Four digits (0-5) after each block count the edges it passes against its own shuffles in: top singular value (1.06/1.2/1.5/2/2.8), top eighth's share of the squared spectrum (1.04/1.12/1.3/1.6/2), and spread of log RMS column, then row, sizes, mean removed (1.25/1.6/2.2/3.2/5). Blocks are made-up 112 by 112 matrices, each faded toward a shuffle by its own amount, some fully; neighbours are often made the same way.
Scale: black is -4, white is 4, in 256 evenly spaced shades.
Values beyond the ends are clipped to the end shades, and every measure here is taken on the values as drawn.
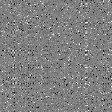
4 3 2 2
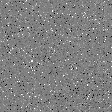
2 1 0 0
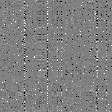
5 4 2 2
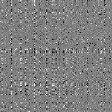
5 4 3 3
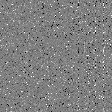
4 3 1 1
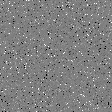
0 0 0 0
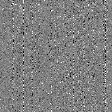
2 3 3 0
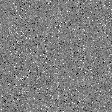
1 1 1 0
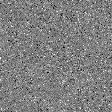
3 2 1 1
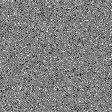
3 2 0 1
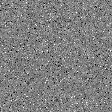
2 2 0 1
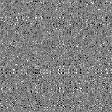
4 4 2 3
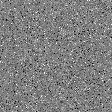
2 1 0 0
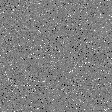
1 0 0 0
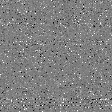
2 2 1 2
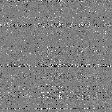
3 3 3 3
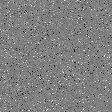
0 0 0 0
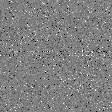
2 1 1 1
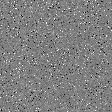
0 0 0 0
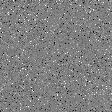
0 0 0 0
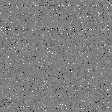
2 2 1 2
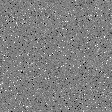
0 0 0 0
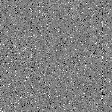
2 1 2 0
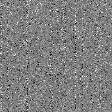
2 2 3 0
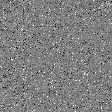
0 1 1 0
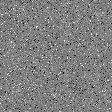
0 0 0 0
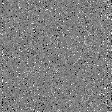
2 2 2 0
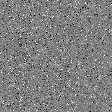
0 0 1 0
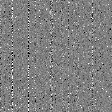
3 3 3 0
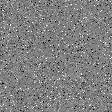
0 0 0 0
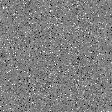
1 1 1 0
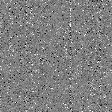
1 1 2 0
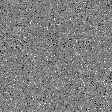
1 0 0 0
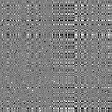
5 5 4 4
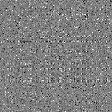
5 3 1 2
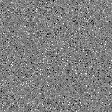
4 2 1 1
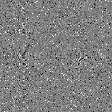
4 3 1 1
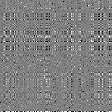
5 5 3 4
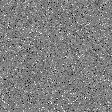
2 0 0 0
